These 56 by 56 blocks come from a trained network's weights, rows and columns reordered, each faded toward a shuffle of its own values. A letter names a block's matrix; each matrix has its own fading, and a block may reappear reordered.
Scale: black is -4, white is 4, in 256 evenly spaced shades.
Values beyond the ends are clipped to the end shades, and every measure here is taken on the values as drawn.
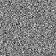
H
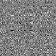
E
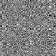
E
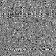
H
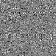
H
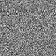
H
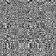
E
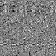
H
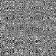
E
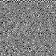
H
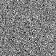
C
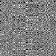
E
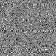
H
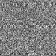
H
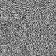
H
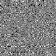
H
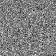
C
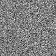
C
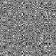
E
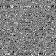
H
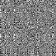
E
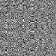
E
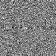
H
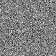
C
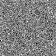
C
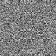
H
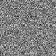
H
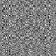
E
